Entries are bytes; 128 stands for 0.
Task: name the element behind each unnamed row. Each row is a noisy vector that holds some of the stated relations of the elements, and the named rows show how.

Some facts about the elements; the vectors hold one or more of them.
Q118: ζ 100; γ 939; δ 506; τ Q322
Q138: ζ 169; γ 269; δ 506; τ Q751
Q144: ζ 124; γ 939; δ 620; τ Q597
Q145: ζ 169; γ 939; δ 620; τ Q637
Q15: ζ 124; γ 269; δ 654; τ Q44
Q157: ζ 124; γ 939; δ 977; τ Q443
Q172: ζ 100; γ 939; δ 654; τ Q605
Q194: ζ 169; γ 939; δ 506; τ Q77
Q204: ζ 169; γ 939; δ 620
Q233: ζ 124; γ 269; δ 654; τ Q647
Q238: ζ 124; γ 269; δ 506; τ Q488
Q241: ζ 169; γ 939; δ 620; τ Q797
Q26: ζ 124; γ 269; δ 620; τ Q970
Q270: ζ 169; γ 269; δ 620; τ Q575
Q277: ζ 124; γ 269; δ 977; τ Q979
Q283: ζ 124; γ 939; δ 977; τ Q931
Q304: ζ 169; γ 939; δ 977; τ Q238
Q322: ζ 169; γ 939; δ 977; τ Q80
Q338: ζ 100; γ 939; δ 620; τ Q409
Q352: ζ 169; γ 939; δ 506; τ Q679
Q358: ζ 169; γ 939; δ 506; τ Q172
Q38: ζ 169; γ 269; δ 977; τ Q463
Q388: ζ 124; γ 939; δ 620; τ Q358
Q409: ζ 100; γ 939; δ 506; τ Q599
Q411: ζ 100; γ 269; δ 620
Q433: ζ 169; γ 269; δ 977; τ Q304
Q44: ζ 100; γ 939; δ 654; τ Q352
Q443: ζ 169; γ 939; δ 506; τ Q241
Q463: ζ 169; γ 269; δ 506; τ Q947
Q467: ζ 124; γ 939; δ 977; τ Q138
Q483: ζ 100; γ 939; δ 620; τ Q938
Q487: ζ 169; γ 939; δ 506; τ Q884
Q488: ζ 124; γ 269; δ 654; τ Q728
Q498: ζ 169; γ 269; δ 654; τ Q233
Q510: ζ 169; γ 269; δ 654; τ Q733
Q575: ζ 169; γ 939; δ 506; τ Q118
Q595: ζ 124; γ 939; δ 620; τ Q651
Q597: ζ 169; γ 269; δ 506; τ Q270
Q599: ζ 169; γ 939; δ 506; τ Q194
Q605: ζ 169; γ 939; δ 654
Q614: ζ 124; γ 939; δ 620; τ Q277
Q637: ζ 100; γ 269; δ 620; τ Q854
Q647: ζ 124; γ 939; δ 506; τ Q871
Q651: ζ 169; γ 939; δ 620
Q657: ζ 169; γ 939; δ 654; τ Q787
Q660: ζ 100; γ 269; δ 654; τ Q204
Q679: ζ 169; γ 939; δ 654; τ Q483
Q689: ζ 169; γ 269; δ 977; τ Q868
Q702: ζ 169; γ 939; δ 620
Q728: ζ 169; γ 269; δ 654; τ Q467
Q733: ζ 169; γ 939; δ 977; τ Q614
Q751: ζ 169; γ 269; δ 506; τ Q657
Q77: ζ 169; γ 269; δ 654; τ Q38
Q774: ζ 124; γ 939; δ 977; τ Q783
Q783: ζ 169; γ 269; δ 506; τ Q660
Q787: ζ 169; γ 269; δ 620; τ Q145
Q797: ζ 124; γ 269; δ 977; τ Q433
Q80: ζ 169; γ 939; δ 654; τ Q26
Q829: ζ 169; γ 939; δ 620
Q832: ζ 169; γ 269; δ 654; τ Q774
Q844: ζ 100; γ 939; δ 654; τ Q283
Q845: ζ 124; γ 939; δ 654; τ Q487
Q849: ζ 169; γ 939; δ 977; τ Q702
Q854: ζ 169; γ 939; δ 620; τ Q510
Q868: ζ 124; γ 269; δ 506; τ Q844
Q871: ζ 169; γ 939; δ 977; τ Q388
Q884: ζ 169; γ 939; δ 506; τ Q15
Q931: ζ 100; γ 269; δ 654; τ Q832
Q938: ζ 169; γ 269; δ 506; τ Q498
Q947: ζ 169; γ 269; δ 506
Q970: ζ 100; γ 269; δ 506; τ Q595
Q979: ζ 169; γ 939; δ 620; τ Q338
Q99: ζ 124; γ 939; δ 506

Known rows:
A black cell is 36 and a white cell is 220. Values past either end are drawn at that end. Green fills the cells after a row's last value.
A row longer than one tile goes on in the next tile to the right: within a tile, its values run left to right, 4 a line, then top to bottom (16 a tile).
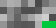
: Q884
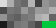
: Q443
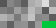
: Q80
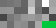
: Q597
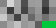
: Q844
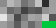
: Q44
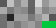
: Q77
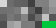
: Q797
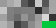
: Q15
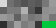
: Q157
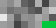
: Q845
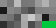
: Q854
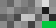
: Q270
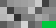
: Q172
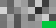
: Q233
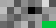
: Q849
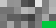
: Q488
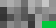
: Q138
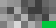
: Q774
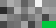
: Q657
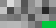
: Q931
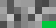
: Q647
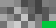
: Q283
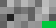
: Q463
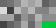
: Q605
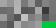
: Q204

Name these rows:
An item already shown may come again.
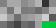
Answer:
Q679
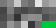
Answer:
Q637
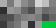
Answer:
Q787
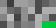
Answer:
Q647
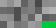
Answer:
Q99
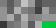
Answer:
Q871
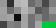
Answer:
Q388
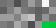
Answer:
Q322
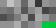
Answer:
Q783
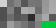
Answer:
Q238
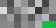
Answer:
Q233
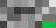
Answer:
Q409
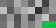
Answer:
Q233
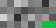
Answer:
Q483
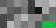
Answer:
Q277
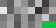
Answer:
Q233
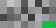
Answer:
Q783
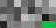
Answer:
Q614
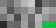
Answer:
Q358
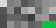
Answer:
Q238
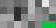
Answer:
Q118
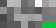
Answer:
Q510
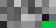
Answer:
Q614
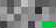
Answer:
Q871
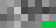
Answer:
Q689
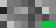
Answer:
Q467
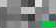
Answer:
Q488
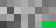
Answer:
Q605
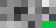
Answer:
Q970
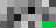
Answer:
Q702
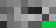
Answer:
Q733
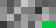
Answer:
Q871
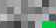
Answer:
Q679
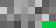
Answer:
Q498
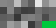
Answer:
Q637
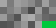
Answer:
Q829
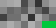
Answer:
Q868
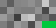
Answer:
Q651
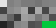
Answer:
Q241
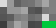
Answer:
Q433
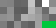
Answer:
Q575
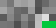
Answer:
Q938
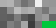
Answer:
Q728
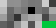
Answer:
Q702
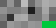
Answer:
Q38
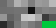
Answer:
Q979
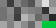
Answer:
Q26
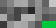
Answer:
Q338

